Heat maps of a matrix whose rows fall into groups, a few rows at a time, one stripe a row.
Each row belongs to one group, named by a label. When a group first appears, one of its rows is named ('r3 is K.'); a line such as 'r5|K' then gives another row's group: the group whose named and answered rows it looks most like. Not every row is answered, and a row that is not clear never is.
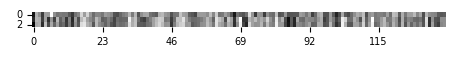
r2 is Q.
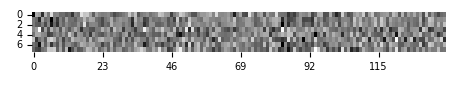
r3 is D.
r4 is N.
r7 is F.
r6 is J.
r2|J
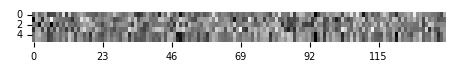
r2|J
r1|Q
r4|N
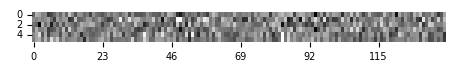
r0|N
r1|F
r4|D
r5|D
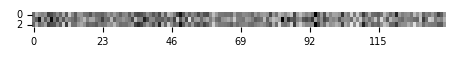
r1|J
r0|N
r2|N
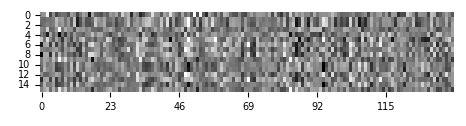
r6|Q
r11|N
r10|N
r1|F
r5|F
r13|Q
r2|F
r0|D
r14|N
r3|D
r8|Q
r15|D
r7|F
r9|D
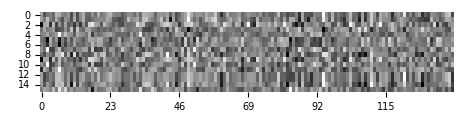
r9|Q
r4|D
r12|F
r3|N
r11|Q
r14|F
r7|D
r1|F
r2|Q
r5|J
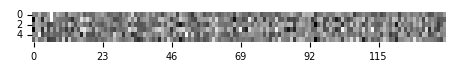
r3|Q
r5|N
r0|D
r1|Q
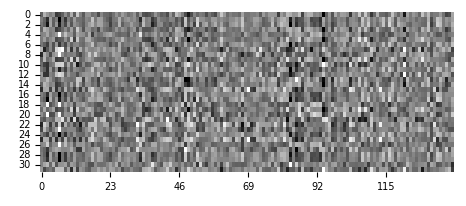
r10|F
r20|D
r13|N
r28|J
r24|J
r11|J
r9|N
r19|N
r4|D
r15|Q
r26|D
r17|J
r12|F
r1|J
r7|F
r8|Q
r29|J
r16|J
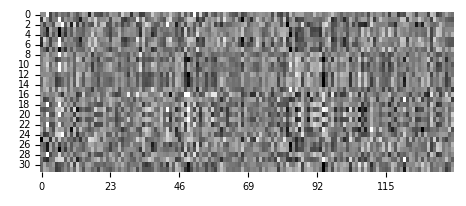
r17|F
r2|F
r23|F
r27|J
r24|F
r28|D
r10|D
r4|J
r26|J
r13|N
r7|J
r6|Q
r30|N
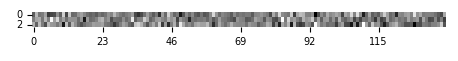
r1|D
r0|N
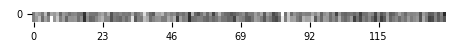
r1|D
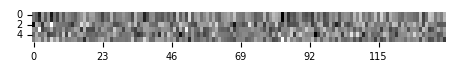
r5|D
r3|D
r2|Q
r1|J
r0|J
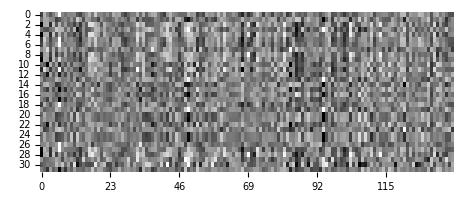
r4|Q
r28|Q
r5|Q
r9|Q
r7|D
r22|J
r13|F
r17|J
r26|D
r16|N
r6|Q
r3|F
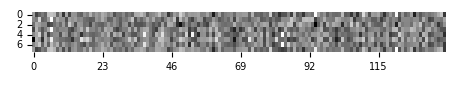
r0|F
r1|D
